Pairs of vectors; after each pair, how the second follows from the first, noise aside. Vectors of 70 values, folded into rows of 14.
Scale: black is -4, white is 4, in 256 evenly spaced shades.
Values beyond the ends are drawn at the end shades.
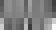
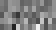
shuffled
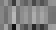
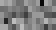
shuffled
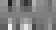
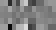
sign-scrambled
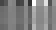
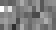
shuffled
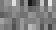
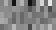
sign-scrambled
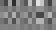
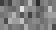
shuffled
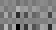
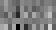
sign-scrambled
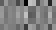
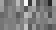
sign-scrambled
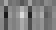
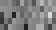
shuffled
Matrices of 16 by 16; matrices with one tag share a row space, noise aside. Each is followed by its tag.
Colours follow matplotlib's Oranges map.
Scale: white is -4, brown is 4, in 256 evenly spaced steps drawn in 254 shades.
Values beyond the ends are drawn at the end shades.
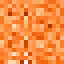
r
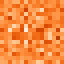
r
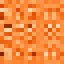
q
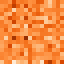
r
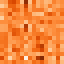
r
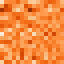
q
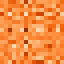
r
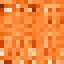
q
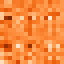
q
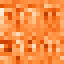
q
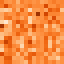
q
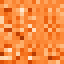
q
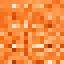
r
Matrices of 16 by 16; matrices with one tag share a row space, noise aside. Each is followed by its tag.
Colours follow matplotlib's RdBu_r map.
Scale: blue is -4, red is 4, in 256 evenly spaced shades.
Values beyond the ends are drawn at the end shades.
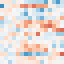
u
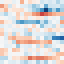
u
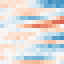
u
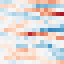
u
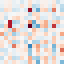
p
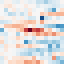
u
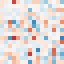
p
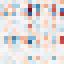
p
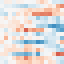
u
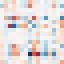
p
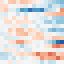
u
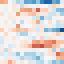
u
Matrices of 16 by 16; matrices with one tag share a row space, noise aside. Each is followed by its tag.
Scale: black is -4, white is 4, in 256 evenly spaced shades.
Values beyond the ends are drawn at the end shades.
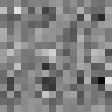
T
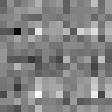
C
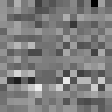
C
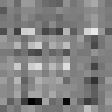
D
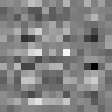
D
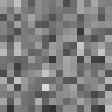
T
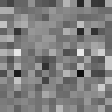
T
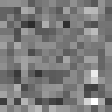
D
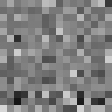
T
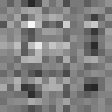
D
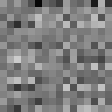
C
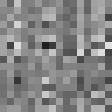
T
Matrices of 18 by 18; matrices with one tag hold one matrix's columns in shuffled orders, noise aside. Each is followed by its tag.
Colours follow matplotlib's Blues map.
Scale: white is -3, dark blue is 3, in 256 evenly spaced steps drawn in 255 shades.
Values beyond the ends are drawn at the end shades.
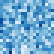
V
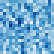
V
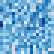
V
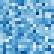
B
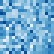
B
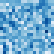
V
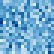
V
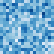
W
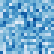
V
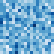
V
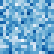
B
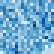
V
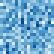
V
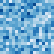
W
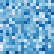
B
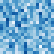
V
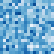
B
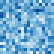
W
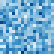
B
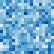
B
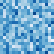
B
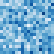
B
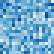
W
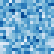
W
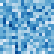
V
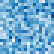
W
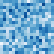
W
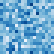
B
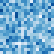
W
